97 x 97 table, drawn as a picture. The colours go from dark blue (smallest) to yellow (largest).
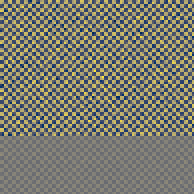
The halves do not mirror each other. A horizontal seam about 70% of the way down splits the table, and the bottom part is calmer. The field is checkered. No single row or column stands out from its neighbours. Overall the values sit about 50% of the way up the scale. There is no overall slope.
